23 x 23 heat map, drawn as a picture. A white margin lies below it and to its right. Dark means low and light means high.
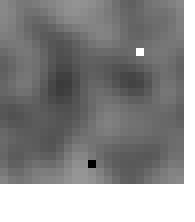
Lone odd cells: 2, 1 higher and 1 lower than their neighbours. Roughest part: bottom middle. Grain: blotchy. Average level on the scale: 40%.
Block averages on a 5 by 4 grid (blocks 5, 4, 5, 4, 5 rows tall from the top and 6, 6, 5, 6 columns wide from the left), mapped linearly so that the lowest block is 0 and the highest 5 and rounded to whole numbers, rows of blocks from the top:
4 5 4 4
3 1 2 4
2 0 2 2
1 2 4 3
3 5 2 3
